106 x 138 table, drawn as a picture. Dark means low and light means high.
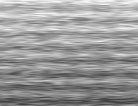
Slope: up to the top. Grain: streaks across. Stripes: horizontal, repeating 8 times.
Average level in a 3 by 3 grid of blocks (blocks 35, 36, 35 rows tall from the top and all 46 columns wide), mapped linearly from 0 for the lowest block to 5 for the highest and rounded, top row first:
5 5 5 | 3 3 2 | 0 0 0
